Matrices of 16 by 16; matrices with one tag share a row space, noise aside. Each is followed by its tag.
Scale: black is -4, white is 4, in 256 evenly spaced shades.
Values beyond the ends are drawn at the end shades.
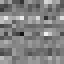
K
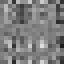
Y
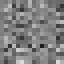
Y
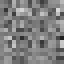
Y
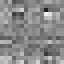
K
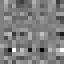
Y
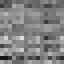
K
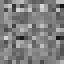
Y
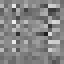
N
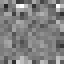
Y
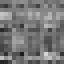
K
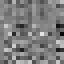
Y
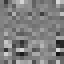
Y
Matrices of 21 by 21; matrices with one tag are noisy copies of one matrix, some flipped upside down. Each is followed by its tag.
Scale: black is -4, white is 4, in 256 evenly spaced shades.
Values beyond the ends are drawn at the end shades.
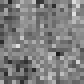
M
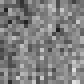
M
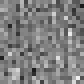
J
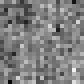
M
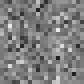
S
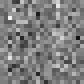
S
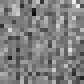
J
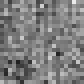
M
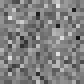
S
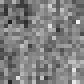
M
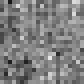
M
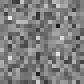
S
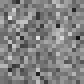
S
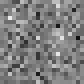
S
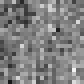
M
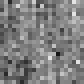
M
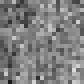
M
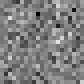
S
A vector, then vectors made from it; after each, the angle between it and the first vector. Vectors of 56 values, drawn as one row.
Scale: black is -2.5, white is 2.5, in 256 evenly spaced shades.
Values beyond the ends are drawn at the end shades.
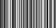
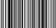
partly opposed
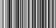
nearly opposite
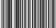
nearly opposite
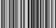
orthogonal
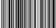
partly opposed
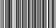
nearly opposite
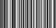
nearly parallel
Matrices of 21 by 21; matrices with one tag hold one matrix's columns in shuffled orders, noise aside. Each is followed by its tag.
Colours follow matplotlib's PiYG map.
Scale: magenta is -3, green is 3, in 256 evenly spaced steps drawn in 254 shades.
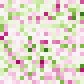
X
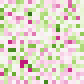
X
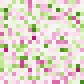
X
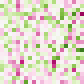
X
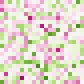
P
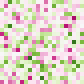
P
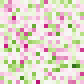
P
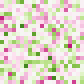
P
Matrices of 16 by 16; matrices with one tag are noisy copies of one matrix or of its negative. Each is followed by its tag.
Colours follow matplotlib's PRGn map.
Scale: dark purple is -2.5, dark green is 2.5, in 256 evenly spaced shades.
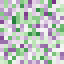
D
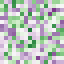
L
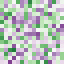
D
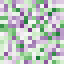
L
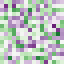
L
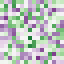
L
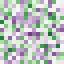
D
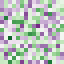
D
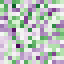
L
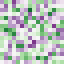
L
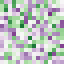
L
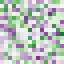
L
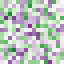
D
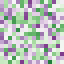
D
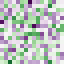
D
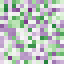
L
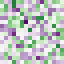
L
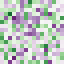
D
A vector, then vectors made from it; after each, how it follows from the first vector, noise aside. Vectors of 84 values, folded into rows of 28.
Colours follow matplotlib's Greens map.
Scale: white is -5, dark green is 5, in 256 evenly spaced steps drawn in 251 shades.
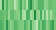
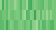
shrunk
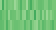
shrunk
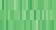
shrunk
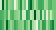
scaled up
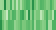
wrapped around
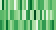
scaled up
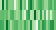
scaled up
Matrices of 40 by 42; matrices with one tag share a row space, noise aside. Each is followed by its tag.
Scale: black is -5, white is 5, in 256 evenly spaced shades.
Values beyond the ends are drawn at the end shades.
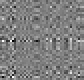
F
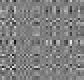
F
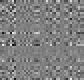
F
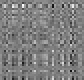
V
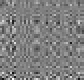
F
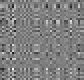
F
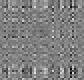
V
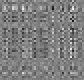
V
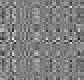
F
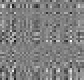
F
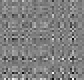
V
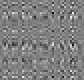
V
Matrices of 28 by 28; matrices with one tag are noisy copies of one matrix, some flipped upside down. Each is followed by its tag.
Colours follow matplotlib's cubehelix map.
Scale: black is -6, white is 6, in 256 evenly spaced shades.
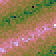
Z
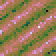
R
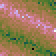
Z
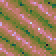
R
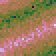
Z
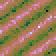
R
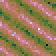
R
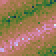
Z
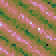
R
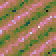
R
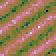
R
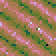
R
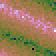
Z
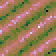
R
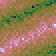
Z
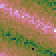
Z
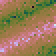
Z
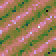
R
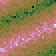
Z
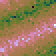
Z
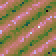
R
